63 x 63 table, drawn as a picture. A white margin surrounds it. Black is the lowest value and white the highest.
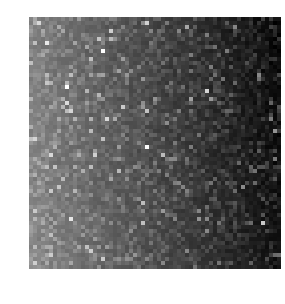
Odd rows or columns: none. Grain: fine. Stripes: none. Slope: up to the left. Average level on the scale: 30%.
